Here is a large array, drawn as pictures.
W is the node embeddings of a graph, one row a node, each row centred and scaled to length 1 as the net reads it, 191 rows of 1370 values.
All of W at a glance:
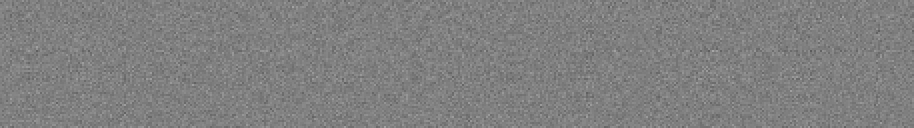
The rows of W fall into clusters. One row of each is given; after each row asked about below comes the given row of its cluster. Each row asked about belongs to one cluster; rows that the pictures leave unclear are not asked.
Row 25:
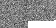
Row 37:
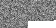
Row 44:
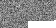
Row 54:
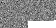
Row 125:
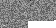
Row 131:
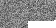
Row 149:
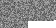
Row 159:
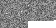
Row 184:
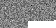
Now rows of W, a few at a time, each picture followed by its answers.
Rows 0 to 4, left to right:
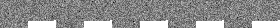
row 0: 184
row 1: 125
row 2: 54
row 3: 44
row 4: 159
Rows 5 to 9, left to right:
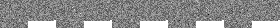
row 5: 159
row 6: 131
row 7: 159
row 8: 184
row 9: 131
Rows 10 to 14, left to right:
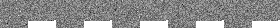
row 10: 125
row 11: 125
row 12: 149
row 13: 37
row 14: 125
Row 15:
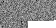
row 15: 54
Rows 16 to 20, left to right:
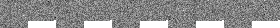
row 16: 37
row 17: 44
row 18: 131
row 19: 25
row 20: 184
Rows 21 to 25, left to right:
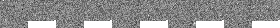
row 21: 44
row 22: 25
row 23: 25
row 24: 25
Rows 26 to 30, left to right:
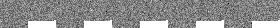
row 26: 125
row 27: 54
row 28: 54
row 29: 184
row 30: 44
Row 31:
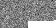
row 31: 159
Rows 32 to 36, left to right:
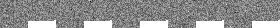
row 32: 44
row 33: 54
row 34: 184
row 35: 125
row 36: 44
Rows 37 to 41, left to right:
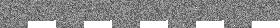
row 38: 131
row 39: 25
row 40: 184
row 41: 37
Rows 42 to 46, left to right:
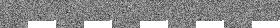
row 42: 125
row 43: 44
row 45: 184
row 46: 131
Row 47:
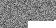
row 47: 37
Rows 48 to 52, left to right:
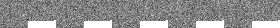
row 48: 37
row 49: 37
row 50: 159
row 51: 25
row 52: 125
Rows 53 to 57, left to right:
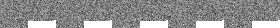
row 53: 54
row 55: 184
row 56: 25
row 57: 149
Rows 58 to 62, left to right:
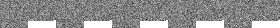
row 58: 159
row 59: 159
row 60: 125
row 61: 25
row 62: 37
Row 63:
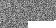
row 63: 131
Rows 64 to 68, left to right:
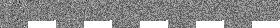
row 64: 125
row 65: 149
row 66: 37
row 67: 125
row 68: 44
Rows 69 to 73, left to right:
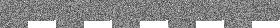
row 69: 131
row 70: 44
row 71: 184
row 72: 54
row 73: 131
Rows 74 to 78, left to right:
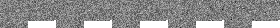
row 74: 131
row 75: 25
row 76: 25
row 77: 25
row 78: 37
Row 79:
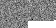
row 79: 184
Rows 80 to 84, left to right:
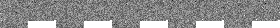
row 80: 131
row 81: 37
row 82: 37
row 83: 159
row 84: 184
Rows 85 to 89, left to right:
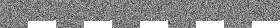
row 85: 37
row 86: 125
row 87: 125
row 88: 54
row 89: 184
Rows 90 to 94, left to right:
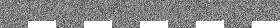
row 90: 125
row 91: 25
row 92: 44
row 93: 37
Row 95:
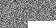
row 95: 159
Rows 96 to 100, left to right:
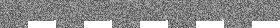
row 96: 125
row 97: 44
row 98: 149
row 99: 149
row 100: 184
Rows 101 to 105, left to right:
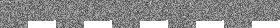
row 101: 149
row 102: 159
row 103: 54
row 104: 125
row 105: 184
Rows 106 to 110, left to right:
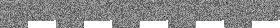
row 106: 149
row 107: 149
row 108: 37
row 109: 37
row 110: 54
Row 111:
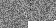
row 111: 125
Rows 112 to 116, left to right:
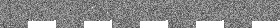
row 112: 37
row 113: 25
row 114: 159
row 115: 125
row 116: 159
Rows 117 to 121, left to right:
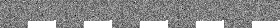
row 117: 37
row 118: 37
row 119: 37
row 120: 37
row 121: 159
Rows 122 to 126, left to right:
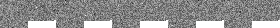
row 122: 25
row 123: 44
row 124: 125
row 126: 131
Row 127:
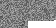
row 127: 25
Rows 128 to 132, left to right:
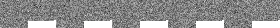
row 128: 54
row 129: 44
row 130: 125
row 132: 44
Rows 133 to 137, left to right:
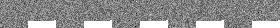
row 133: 54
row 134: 25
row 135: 131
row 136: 184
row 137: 125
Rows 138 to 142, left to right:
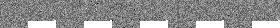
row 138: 184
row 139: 184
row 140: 149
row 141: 37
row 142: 149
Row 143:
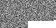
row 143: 159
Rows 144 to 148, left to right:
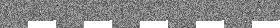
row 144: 184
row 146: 37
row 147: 159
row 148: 54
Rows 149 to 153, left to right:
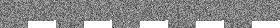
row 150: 149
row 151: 184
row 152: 37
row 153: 159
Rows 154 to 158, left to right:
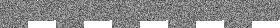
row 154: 125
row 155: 159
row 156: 44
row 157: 44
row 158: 131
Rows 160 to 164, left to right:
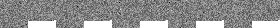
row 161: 37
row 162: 184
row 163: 149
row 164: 25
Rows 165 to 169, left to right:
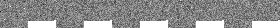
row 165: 131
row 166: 37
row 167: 54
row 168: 37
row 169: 125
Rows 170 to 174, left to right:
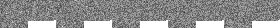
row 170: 159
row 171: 44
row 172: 131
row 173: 131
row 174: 44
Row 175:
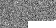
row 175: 44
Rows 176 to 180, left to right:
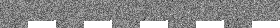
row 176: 125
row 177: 131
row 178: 184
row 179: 159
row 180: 125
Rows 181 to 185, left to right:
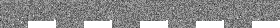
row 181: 149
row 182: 149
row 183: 44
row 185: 159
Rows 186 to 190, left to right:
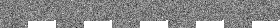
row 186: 125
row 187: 159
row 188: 184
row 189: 131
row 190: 25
